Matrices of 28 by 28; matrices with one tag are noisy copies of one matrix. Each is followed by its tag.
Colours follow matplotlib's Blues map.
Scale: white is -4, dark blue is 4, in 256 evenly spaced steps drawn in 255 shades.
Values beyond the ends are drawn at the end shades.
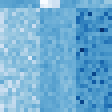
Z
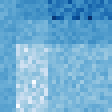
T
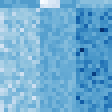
Z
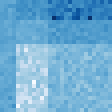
T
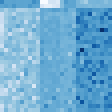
Z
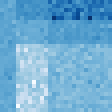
T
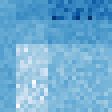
T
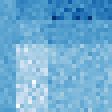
T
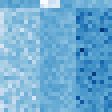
Z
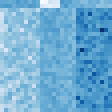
Z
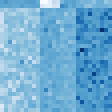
Z
